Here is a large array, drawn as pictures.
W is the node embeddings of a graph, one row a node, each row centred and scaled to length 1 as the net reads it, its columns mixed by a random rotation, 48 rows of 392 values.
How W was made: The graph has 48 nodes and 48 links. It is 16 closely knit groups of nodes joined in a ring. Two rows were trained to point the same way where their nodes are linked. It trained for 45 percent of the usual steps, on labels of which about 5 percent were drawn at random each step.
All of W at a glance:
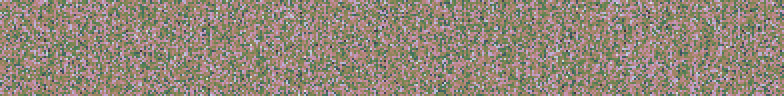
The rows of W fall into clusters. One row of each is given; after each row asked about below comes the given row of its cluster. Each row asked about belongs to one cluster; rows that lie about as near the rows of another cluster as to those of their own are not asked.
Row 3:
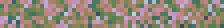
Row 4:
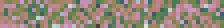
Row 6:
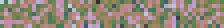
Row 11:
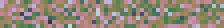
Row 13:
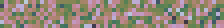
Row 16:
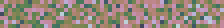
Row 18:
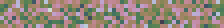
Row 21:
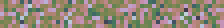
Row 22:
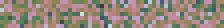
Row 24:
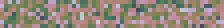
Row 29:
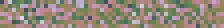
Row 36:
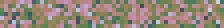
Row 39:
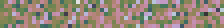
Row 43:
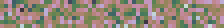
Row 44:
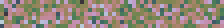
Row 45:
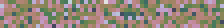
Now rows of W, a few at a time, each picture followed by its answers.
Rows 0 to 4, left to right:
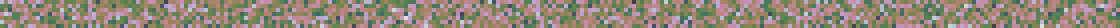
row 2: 36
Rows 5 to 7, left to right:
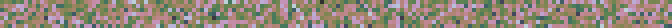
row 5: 13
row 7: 4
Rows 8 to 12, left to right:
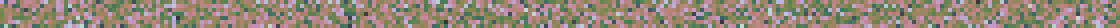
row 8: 6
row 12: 44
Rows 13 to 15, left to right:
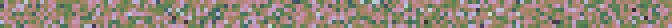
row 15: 21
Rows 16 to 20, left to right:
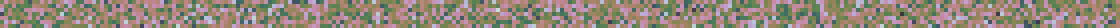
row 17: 43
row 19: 43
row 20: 44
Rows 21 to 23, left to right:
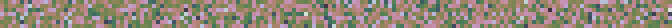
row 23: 39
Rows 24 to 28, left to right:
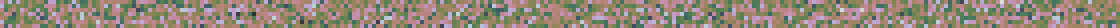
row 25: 36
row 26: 24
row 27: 24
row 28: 45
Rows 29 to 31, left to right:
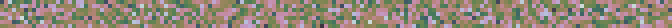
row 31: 11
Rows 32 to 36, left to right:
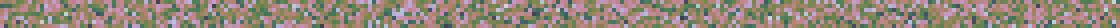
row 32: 3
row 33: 4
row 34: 18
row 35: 3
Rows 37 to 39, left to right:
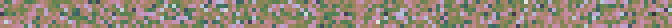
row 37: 45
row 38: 22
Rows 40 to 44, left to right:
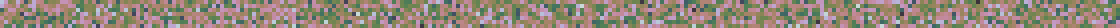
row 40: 16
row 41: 29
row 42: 11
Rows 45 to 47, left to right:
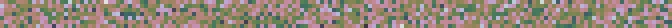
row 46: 16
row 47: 18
